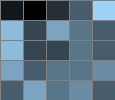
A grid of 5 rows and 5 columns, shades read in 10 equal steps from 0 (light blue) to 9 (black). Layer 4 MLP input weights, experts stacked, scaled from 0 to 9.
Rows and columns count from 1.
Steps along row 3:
up same down up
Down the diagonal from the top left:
8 6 6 4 5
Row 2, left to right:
1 6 2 4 5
